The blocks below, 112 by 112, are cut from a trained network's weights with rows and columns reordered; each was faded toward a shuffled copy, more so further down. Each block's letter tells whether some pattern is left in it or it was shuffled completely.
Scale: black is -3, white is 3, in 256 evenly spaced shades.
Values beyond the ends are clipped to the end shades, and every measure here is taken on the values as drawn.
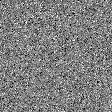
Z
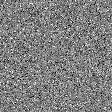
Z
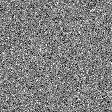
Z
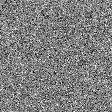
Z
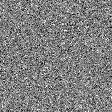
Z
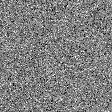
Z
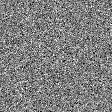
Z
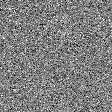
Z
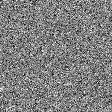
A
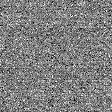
A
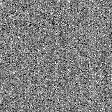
A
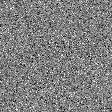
Z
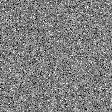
Z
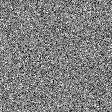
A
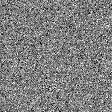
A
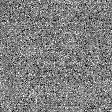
A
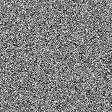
Z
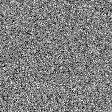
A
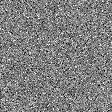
Z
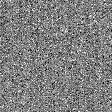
A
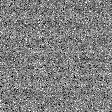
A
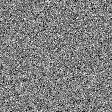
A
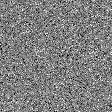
Z
